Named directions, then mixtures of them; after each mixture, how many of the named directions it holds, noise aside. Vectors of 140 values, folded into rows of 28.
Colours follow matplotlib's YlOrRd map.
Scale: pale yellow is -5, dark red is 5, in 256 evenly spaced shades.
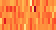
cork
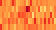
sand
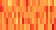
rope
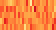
two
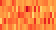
two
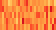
one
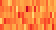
three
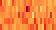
two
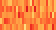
three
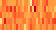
one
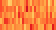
three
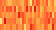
three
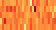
one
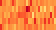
one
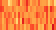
one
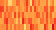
two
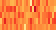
one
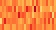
two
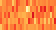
one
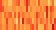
one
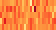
one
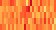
three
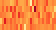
one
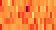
two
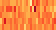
one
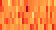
two
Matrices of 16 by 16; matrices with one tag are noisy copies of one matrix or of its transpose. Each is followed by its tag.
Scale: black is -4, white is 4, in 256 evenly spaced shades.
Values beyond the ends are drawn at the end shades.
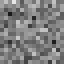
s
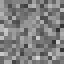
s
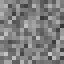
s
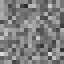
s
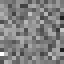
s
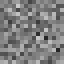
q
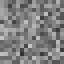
s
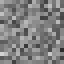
s
